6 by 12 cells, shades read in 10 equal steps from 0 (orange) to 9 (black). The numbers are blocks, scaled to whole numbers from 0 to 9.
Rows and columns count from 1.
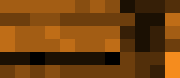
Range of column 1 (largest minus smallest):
6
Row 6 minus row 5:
-3 -4 -4 -4 -3 -3 -3 -4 0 0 1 0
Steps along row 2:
same down same up same same same same up same down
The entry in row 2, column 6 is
5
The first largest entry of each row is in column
9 10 10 10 3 11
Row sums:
54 61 47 47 83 56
